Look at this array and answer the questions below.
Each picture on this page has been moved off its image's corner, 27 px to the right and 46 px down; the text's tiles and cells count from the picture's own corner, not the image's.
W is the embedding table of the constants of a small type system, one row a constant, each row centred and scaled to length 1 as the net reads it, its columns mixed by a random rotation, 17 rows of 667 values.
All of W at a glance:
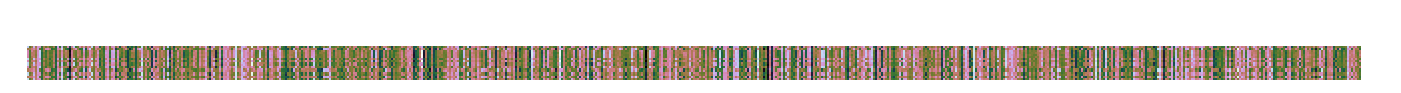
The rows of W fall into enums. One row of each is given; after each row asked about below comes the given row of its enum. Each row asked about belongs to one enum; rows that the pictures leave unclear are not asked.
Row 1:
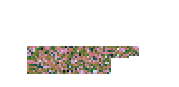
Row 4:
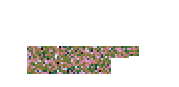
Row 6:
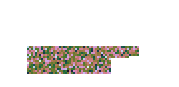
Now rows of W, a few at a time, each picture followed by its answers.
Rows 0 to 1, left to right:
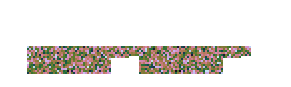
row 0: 6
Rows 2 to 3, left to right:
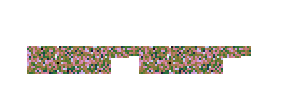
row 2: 4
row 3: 4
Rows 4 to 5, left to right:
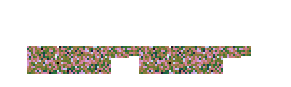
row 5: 4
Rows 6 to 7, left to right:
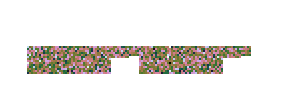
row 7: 4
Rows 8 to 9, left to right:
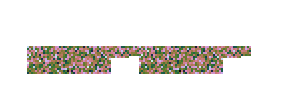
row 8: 6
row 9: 6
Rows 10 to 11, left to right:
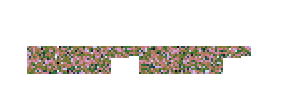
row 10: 4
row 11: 1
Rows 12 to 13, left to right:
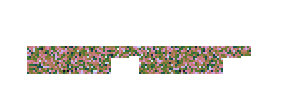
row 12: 1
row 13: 6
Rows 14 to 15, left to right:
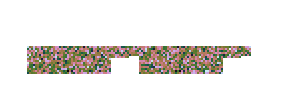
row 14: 6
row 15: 1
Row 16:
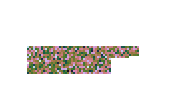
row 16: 6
